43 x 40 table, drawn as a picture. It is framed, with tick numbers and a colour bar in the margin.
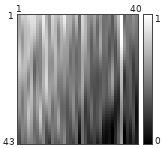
The field climbs toward the top left. Column 35 stands out from the rest. Overall the values sit about 50% of the way up the scale. The ninth with the highest average is the top left. Streaks run downward. The ninth with the lowest average is the bottom right. The centre is the calmest part.
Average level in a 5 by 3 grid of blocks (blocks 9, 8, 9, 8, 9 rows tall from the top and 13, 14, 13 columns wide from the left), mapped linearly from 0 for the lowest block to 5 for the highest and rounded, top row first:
543 | 432 | 432 | 421 | 310
